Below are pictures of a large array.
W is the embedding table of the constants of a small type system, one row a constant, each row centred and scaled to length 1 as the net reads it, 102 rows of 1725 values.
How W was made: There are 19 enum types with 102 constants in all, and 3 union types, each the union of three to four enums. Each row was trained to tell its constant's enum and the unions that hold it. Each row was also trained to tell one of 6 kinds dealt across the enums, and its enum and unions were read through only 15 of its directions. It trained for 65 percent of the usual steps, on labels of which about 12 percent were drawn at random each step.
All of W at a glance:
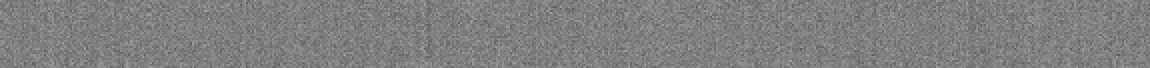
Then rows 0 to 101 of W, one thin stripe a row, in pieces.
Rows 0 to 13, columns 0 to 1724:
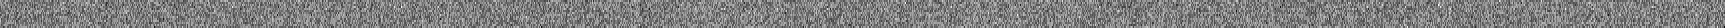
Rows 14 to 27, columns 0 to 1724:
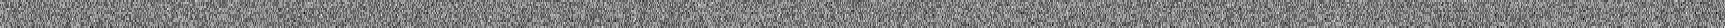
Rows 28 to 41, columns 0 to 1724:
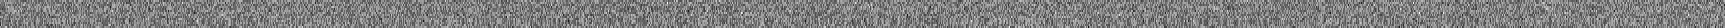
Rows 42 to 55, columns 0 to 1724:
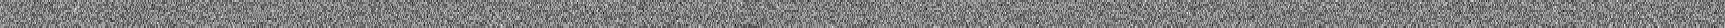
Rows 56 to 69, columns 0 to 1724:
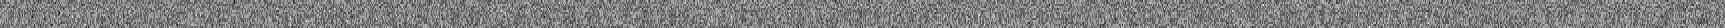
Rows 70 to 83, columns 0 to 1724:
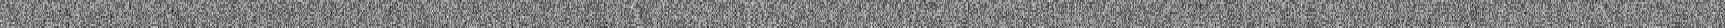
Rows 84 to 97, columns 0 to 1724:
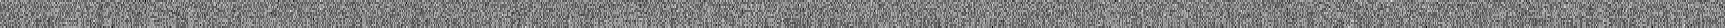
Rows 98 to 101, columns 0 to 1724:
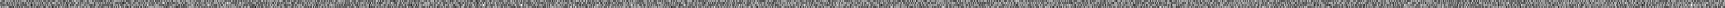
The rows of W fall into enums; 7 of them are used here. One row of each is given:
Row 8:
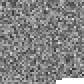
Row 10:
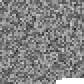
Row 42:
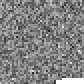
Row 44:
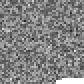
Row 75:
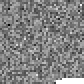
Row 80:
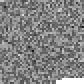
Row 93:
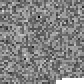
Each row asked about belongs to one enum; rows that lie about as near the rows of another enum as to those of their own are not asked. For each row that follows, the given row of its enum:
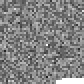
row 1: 44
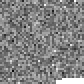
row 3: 80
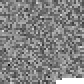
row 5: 75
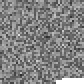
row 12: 75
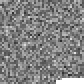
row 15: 80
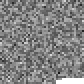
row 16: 44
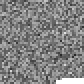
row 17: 80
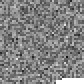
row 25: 42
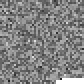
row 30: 75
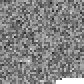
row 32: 8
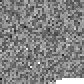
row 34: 10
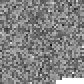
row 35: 93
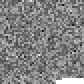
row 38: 44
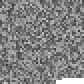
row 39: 80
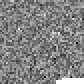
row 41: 8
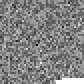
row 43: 8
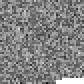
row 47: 93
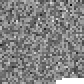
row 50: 10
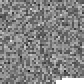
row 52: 93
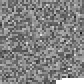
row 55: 80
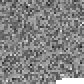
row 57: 8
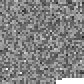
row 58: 42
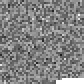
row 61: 80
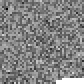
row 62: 75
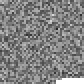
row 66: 80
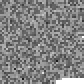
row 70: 8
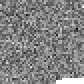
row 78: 8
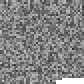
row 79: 75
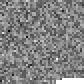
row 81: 10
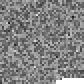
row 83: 10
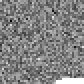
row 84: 8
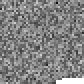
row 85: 42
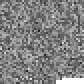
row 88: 93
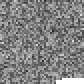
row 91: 93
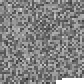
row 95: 42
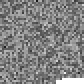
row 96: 93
